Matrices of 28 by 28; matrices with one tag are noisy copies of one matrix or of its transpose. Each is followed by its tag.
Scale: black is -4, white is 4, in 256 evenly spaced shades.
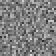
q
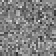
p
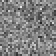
p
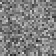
p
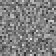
q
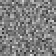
q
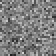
p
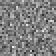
q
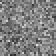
p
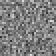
q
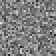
q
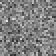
p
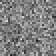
p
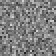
q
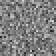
q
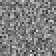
q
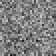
p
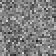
p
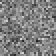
p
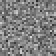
q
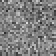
p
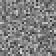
q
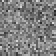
p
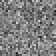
p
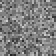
p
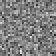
q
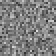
q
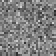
p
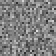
q
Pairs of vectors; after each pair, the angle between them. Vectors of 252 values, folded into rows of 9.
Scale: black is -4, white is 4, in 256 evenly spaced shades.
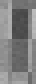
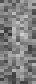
partly opposed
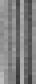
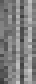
nearly opposite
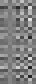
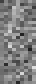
orthogonal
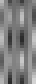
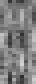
nearly parallel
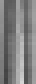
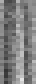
nearly parallel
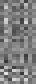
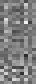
nearly parallel
